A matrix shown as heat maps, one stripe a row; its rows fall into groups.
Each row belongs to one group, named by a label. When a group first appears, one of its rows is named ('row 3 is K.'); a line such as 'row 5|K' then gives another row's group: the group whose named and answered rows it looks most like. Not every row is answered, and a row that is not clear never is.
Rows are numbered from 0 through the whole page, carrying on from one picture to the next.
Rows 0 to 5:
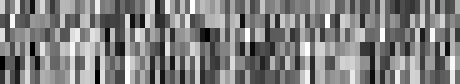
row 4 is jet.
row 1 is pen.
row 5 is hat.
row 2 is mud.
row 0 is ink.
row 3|hat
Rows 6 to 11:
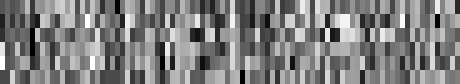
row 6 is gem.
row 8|pen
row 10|mud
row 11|pen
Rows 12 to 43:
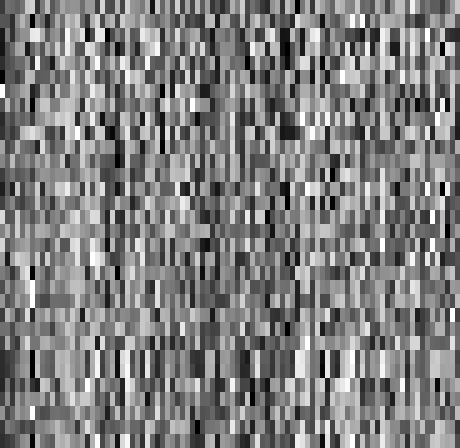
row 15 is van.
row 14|van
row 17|jet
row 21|van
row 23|pen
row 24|pen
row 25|van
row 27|mud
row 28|hat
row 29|mud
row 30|van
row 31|gem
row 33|jet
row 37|gem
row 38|gem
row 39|jet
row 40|hat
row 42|pen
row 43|gem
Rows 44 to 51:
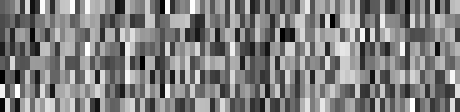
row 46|gem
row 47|jet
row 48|pen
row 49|jet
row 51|hat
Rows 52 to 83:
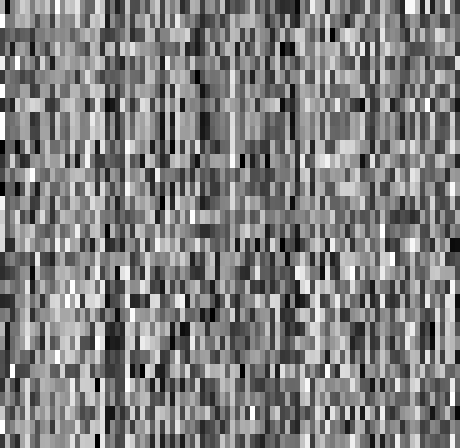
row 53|mud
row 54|pen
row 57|pen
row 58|mud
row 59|van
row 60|mud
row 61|mud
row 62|jet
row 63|pen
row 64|hat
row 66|mud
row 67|ink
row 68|mud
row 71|gem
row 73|van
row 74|gem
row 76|van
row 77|van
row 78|pen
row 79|hat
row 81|van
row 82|mud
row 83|hat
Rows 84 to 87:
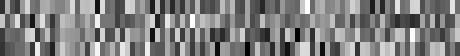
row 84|hat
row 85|ink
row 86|jet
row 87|gem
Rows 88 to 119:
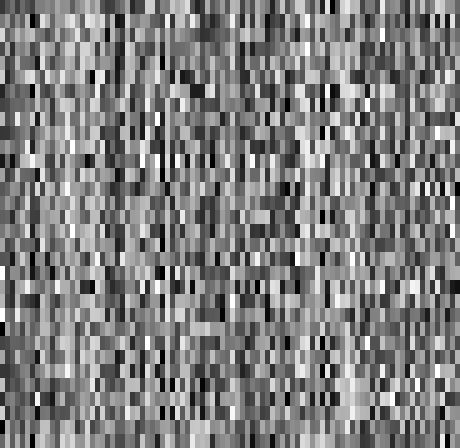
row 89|mud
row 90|mud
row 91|hat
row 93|van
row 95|gem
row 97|gem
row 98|hat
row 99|van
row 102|mud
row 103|gem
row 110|mud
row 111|ink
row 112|gem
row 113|ink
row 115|jet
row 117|jet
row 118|ink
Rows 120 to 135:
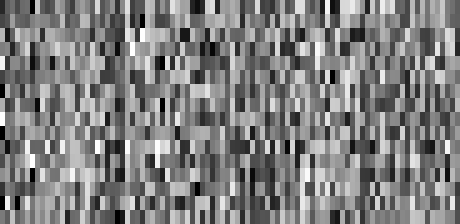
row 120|pen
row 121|pen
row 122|van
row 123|gem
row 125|pen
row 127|ink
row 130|van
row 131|hat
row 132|hat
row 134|hat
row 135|pen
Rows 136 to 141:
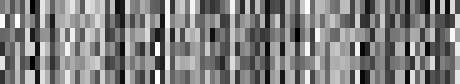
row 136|mud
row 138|jet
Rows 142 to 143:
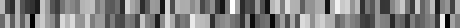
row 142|jet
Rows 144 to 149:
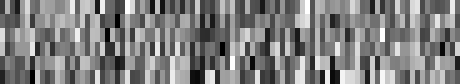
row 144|hat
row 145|gem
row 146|mud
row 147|jet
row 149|pen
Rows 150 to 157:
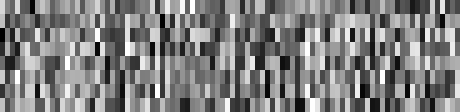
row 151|jet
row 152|van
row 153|hat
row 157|van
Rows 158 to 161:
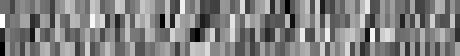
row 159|mud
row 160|pen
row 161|ink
